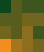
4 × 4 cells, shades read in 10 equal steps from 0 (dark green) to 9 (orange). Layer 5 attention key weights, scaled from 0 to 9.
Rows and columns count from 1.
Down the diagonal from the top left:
0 3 5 4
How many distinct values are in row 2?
2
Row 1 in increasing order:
0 2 2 3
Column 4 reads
2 4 2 4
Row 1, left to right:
0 3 2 2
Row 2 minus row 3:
-1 0 -1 2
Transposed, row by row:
0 3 4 9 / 3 3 3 6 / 2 4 5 5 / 2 4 2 4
